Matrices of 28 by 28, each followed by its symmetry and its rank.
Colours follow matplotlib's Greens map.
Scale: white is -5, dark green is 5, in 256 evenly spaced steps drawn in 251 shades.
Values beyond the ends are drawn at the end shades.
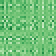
neither, rank two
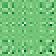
symmetric, rank two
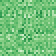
neither, rank five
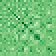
symmetric, rank five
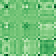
symmetric, rank two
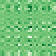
neither, rank two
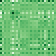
symmetric, rank two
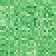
neither, rank five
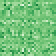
neither, rank five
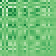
symmetric, rank two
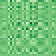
neither, rank two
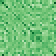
symmetric, rank five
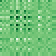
symmetric, rank two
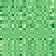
neither, rank two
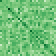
symmetric, rank five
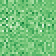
neither, rank five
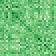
symmetric, rank five
